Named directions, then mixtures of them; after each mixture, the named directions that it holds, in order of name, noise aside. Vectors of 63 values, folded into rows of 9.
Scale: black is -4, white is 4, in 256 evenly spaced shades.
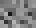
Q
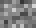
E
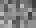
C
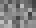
C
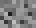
Q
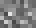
Q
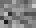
E, Q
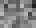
C, E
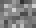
E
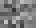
C, E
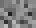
Q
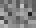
C, Q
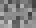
C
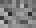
C, Q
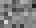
E, Q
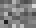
E, Q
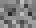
E, Q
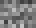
C, E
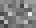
C, Q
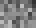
C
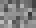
C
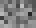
C, Q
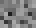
Q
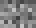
C, E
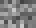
C, E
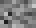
E, Q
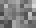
C, E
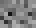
Q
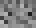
C, Q
